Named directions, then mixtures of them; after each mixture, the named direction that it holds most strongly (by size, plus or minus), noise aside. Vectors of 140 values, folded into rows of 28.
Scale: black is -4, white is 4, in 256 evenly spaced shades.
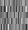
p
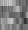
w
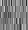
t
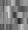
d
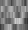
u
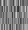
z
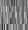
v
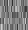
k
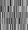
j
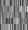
j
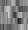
d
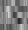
d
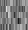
d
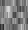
d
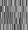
t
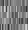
p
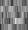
u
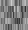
u
